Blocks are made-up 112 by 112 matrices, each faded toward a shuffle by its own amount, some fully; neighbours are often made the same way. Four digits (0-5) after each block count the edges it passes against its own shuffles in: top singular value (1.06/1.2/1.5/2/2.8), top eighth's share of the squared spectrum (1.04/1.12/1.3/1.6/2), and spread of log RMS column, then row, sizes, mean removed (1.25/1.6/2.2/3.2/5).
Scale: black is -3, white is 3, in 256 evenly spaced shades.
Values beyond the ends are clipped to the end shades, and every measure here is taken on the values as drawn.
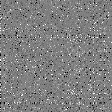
4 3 2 2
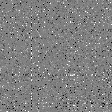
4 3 1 1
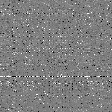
4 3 1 2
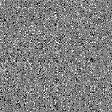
4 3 2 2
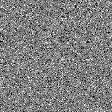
3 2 1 1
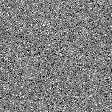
2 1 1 0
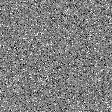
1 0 0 0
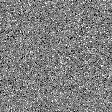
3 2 0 0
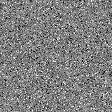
2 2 0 0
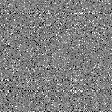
4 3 1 2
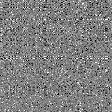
4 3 1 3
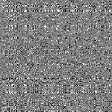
5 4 3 3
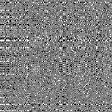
5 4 2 3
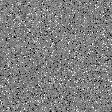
3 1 0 0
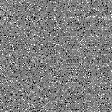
4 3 1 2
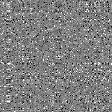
4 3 2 2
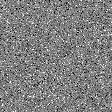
1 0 0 0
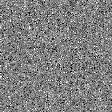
3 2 1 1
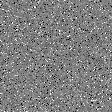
0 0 0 0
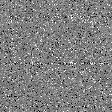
1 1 1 2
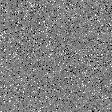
0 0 1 1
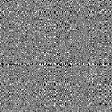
5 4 3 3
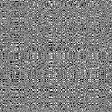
5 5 3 3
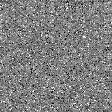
3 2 1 1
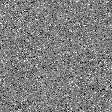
3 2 0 0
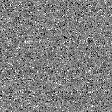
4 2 1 2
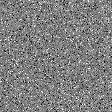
1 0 0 0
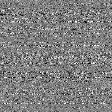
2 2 0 4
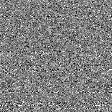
1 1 0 3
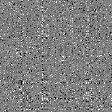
4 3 2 2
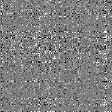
2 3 4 4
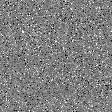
0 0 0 0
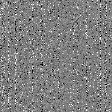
2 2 3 0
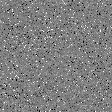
0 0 0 0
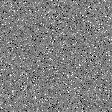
0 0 0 0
